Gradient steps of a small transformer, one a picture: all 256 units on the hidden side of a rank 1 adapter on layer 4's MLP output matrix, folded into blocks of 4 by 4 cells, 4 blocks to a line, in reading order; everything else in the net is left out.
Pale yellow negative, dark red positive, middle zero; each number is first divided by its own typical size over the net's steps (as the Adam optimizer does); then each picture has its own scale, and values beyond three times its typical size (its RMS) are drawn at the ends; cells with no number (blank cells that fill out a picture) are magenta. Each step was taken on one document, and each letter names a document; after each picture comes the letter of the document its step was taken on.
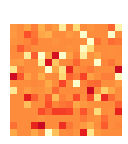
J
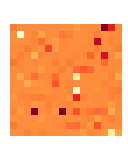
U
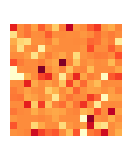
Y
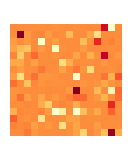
U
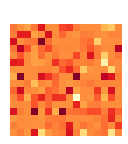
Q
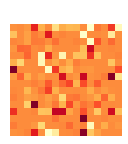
Y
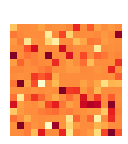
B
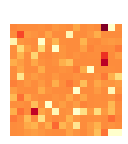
U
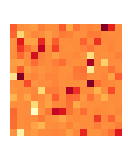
Q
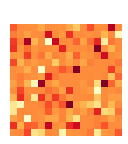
B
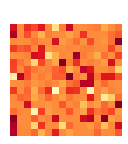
J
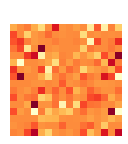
Y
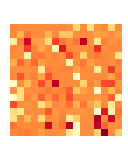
B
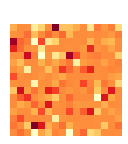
Q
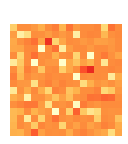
Q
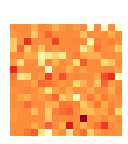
Y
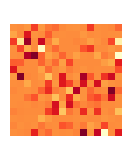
Y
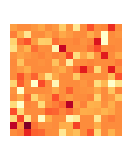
B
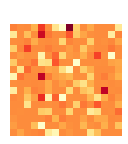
J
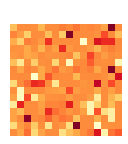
B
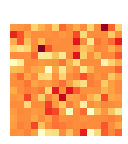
Y
